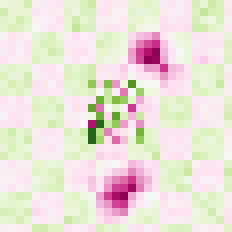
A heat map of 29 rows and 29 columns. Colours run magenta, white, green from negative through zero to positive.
Two dips sink into the field. Values change most from cell to cell in the centre. In the centre lies a patch that is rougher than the rest.
